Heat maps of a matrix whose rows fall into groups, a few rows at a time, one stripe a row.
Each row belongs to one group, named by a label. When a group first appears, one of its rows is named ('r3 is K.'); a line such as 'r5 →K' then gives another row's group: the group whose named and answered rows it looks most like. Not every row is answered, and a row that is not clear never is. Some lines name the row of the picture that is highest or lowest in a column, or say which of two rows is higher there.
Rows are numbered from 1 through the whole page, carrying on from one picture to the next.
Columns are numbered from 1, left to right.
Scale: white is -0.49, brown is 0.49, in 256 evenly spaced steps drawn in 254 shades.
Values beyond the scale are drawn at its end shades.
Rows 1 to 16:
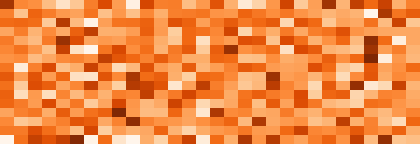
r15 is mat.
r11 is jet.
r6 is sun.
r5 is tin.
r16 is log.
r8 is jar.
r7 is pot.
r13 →pot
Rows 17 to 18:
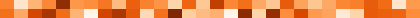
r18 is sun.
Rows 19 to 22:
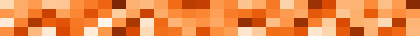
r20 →jar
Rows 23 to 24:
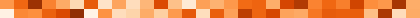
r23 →mat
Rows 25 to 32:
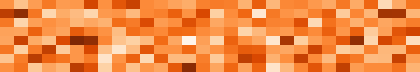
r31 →mat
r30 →jar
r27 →jet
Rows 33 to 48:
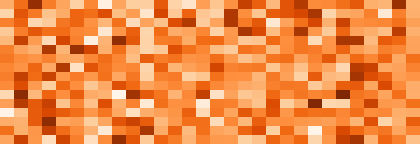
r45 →log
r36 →mat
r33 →mat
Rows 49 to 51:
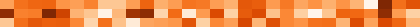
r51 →log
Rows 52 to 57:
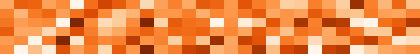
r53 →jar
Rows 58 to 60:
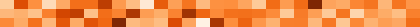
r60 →pot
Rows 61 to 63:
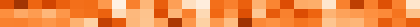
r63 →sun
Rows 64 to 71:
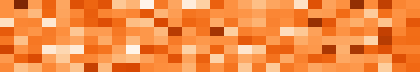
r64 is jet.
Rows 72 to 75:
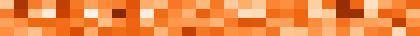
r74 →mat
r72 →pot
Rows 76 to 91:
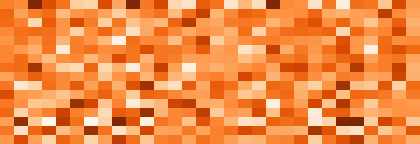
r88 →jet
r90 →jar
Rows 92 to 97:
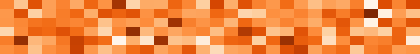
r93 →pot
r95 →mat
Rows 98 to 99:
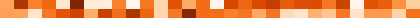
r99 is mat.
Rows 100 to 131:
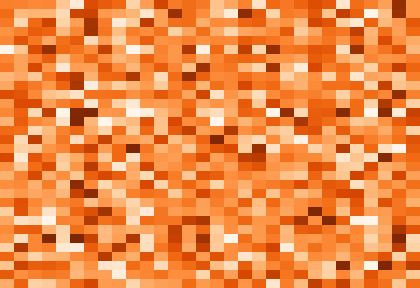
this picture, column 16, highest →115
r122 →log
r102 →jar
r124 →jet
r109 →log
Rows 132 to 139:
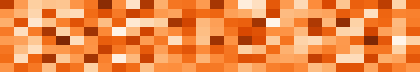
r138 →jar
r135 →jar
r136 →tin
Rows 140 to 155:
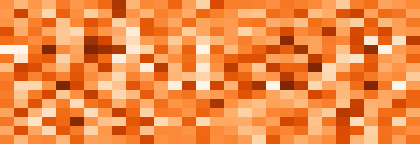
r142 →jar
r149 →tin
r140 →pot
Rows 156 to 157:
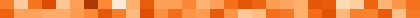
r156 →jar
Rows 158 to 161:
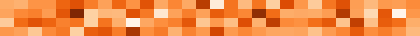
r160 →log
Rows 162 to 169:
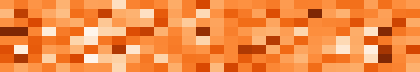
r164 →mat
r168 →log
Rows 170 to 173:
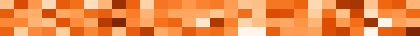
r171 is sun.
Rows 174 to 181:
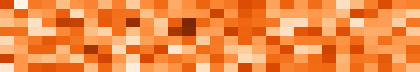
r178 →log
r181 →log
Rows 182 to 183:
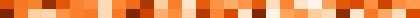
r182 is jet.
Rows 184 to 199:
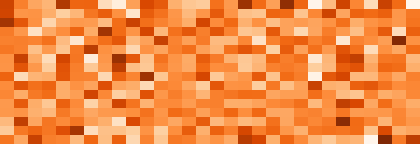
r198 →log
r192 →jet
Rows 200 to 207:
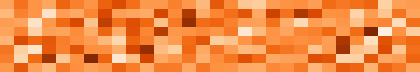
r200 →pot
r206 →jar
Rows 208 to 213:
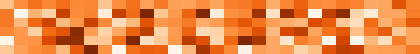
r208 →mat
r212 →mat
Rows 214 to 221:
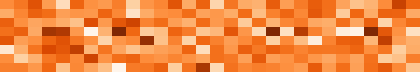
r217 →sun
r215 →log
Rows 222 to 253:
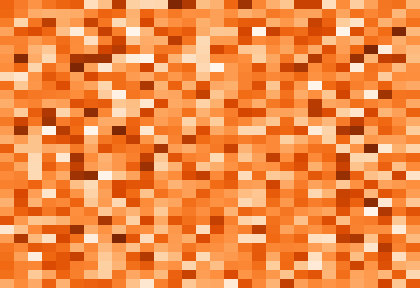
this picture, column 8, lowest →241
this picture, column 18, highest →222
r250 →tin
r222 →sun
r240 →tin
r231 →jet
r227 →pot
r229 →tin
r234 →jar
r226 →sun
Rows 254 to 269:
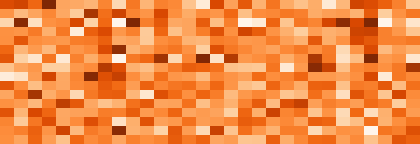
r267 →jar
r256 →pot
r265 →tin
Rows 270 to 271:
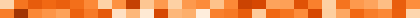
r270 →mat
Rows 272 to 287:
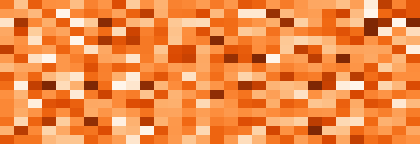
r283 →tin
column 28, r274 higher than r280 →Yes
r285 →jar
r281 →jar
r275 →pot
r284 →tin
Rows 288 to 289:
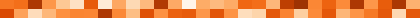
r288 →mat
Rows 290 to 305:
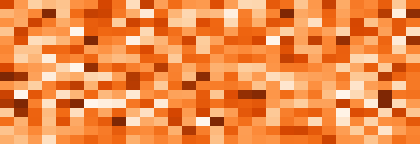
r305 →jet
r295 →tin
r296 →jet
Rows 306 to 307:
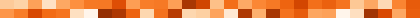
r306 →jet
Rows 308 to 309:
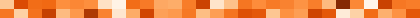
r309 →jar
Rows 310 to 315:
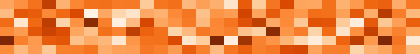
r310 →sun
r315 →jet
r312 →jar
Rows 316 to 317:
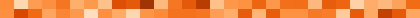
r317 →log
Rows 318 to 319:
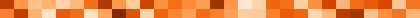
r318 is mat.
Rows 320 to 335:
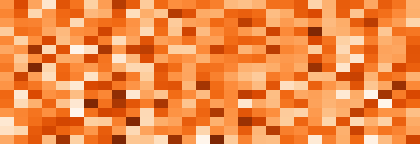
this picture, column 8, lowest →333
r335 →pot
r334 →log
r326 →jar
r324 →jar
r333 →mat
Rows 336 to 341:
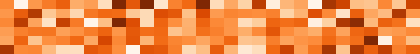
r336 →jet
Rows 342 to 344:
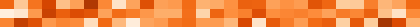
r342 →jar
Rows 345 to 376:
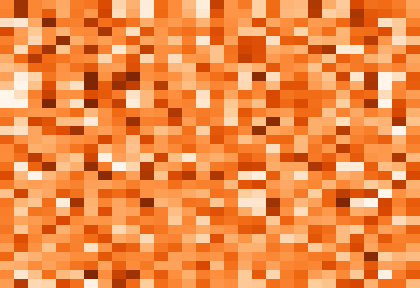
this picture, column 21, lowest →371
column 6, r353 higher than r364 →No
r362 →mat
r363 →jar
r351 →mat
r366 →pot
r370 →jar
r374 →jet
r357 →sun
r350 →jar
